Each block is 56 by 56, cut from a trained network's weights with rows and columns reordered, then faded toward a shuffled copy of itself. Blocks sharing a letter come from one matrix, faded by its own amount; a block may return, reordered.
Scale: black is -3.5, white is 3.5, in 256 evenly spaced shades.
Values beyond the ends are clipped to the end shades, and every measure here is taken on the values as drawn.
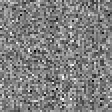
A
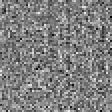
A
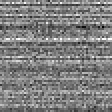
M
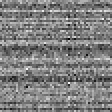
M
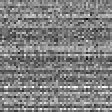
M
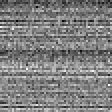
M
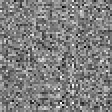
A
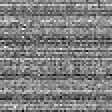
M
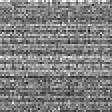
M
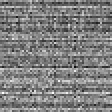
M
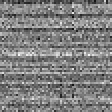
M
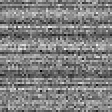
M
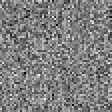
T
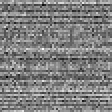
M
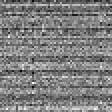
M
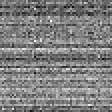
M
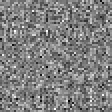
A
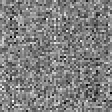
A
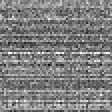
M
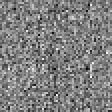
A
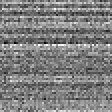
M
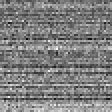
M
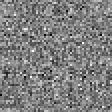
T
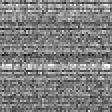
M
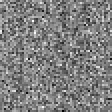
A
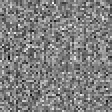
A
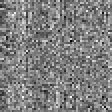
A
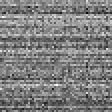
M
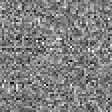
T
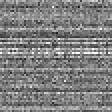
M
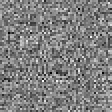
T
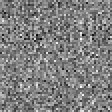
A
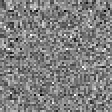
T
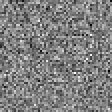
T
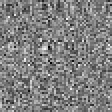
T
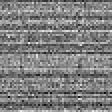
M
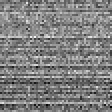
M
